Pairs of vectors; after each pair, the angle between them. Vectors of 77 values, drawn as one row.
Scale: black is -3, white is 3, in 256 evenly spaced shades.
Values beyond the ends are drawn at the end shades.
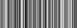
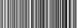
orthogonal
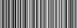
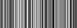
orthogonal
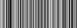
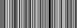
partly opposed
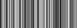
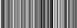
partly opposed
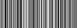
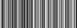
partly opposed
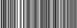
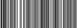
nearly parallel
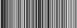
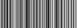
partly aligned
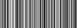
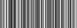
nearly opposite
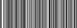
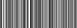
partly aligned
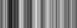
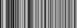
partly aligned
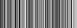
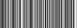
partly aligned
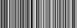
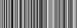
orthogonal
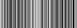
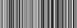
partly aligned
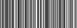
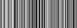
nearly opposite
